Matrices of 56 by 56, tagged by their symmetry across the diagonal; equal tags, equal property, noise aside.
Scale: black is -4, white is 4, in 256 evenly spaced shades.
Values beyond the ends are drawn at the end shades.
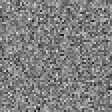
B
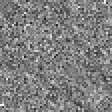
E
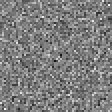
E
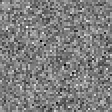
E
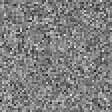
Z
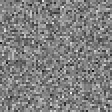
Z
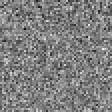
B
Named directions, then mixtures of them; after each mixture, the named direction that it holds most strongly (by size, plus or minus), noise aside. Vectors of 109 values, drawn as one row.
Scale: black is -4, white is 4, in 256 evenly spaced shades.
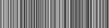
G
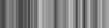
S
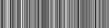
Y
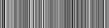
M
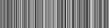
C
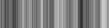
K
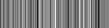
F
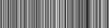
G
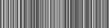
G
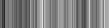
S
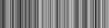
S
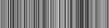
G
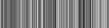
F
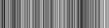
K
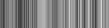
S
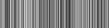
G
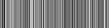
M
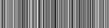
F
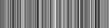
F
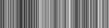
S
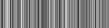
Y
